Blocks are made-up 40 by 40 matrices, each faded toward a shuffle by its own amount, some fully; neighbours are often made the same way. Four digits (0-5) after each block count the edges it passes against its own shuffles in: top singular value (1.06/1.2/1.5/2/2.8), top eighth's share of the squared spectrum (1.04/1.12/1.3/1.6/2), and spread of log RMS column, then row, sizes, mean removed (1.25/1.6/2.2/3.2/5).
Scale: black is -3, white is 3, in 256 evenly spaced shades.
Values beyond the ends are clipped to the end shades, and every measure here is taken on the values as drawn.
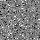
1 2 0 0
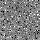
3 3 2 1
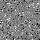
0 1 0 0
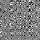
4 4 2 2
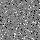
0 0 0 0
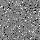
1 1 0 0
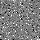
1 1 0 0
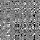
4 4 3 2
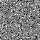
1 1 0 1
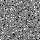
2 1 0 1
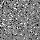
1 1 0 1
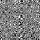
3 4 2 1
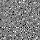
3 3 0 1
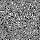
2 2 0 0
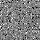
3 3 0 1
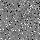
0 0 0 0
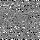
1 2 0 2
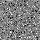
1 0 0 0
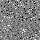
1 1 0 0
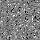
2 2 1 1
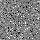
0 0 0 0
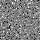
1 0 0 0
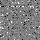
2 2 0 1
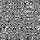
3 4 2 2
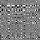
4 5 2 3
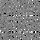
3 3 1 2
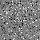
0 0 0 0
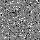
1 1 0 0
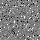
1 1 0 0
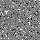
0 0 0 0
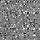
3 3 1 2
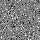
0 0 0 0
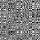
4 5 3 3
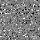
1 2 0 3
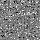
0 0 0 0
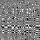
4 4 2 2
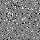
3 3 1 1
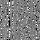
2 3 3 0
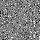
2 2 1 0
